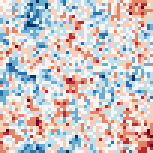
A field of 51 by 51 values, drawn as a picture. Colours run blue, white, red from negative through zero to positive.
Ninth with the highest average: bottom right. Ninth with the lowest average: top left. Mirror symmetry: none. Odd rows or columns: none.
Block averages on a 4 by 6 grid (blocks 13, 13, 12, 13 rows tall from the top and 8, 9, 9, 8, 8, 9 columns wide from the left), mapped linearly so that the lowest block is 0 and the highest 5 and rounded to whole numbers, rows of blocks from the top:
2 0 3 2 3 4
2 2 3 3 2 3
2 2 4 3 2 3
4 3 2 3 4 5
